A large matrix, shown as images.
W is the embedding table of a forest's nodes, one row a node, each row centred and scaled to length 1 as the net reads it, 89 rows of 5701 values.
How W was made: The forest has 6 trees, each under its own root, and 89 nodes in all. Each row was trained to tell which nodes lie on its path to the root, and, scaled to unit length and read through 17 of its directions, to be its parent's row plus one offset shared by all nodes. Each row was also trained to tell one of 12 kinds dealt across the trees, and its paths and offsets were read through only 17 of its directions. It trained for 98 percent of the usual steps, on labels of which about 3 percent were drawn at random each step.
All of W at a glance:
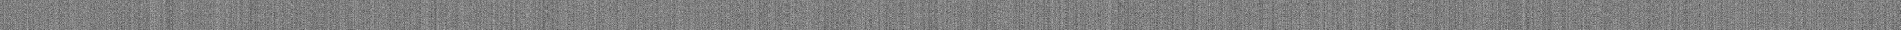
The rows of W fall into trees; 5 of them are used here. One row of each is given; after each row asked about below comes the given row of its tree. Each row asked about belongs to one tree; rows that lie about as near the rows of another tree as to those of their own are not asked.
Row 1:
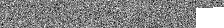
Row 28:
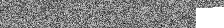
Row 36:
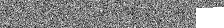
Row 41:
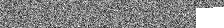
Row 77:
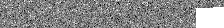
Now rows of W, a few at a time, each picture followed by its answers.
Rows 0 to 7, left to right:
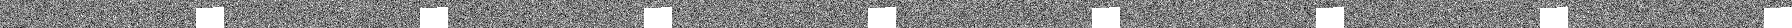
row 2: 36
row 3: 77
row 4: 36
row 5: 77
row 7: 41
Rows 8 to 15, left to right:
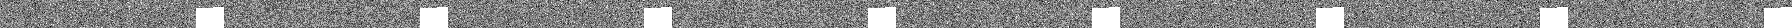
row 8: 36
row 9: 28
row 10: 36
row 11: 1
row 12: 28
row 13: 36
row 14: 1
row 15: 1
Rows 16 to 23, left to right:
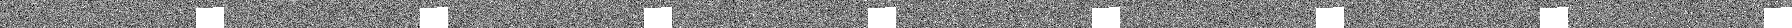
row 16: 1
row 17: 41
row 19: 1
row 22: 28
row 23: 41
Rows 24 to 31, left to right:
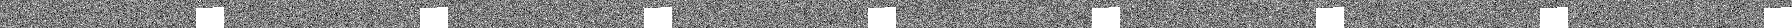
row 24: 1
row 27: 36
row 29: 36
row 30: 77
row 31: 1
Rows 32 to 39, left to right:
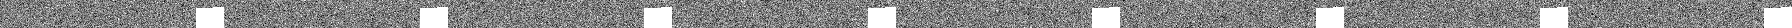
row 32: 36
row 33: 36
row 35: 41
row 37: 77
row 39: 36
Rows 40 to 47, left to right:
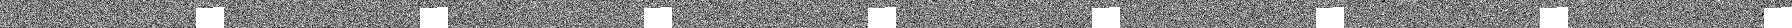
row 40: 28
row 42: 1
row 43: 28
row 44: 41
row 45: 36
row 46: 41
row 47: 77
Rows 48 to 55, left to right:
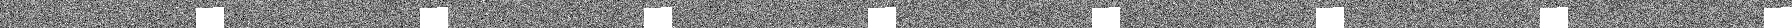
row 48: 1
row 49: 1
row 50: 41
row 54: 41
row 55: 28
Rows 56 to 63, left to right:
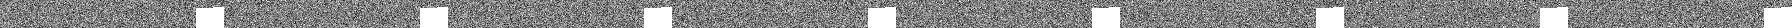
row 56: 77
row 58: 36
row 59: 77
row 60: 1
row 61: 77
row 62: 36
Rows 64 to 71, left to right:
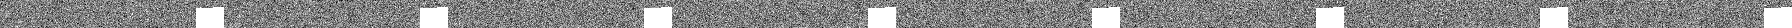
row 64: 1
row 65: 41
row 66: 36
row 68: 36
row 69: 77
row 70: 36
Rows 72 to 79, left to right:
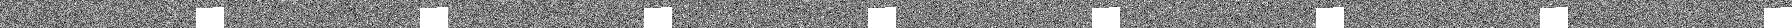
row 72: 28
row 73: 41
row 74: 41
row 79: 1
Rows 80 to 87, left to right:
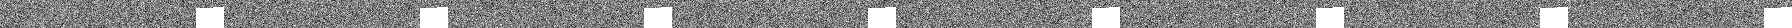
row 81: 36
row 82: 36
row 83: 77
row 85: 1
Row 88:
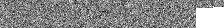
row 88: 41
